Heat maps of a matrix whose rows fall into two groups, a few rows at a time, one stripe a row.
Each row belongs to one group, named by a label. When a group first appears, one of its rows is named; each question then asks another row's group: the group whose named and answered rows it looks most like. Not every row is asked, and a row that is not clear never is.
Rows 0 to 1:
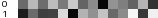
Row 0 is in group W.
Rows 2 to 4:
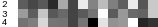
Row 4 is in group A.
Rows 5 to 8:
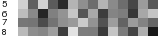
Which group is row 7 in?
W
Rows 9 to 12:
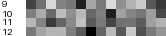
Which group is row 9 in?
A
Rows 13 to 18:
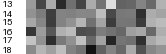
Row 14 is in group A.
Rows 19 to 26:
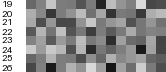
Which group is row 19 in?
A
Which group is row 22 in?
W
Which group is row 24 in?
W
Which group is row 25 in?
A
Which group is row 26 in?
W
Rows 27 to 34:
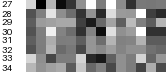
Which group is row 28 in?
A
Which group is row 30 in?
A
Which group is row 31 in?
A
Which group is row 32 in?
A
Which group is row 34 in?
W
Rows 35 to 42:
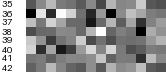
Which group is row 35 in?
A
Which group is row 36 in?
W
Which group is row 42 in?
A
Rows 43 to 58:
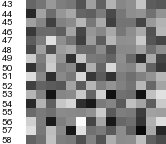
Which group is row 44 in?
W
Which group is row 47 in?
A
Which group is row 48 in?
W
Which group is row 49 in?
W
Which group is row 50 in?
A
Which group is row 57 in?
W
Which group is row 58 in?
A
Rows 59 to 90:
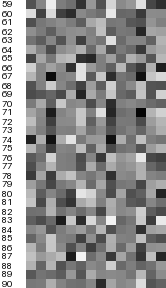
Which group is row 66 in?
W
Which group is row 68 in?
A
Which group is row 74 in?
W
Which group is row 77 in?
A
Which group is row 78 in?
W
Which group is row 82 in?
A
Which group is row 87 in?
W
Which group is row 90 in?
A
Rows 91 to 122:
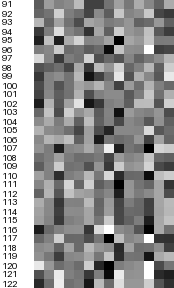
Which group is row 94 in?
A
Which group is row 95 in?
W
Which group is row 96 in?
A
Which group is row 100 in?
W
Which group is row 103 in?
W
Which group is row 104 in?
W
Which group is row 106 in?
W
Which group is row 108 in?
A
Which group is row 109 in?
A
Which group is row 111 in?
W
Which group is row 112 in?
W
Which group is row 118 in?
W
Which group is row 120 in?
A
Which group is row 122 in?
A
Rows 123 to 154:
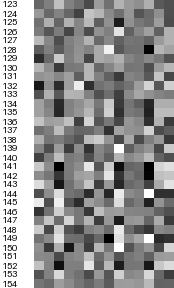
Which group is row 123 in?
A
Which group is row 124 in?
W
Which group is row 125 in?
W
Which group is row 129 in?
A
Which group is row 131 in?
W
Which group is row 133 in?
W
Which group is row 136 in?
W
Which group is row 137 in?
A
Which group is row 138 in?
W
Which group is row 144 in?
A
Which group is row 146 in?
A
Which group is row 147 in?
W
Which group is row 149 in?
A
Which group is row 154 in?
A
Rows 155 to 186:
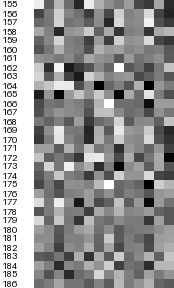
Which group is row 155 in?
W
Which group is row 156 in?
A
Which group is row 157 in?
A
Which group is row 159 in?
A
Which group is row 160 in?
A
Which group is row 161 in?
W
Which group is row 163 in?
W
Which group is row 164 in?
W
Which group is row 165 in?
W
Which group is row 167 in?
A
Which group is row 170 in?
A
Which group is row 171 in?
W
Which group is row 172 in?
W
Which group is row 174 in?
A
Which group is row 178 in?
A
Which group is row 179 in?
W
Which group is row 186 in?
A
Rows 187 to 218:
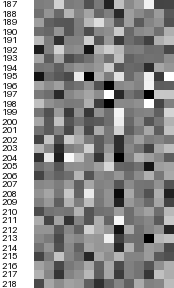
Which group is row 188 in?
W
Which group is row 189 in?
W
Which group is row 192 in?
A
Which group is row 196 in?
A
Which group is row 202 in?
W
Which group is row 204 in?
W
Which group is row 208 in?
W
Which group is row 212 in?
W
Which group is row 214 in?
W
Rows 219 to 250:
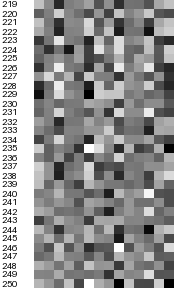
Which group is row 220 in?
A
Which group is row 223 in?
A
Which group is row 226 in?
A
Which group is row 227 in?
W
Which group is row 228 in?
A
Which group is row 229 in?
A
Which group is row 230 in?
W
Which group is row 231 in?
A
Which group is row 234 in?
A
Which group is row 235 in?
W
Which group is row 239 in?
W
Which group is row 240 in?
A
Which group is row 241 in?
W
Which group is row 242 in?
A
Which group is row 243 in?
A
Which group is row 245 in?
W
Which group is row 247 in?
A
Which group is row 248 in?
W
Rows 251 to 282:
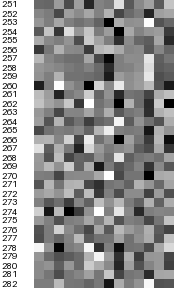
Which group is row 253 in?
A
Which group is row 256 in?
A
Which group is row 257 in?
A
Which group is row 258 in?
A
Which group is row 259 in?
A
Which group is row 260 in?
A
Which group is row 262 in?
W
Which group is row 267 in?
W
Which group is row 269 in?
W
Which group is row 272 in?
W
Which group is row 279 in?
W
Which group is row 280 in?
W
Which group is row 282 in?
A
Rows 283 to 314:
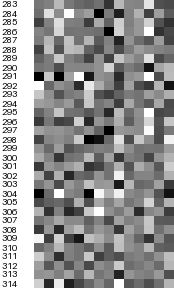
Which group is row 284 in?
W
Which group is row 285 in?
A
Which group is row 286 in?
A
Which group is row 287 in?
W
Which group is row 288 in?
W
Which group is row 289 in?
A
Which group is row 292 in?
W
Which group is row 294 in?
W
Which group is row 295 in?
A
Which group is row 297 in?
A
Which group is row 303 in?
W
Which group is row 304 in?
A
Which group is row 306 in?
W
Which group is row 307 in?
A
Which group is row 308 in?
W
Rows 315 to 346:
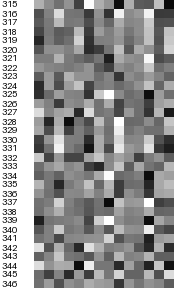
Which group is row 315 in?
W
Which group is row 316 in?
A
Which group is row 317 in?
A
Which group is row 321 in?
A
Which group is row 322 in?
A
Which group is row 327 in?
W
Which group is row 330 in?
A
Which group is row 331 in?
A
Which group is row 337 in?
A
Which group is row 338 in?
A
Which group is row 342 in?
W
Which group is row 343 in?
A
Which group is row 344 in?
W
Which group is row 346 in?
W
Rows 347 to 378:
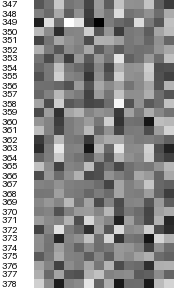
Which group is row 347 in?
A
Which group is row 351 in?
A
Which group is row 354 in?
A
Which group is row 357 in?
A
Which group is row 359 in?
W
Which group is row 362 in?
A
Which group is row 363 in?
A
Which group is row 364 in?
A
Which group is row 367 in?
A
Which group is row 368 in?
A
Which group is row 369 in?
W
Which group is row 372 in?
A
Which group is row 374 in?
W
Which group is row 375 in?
A
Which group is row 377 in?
W
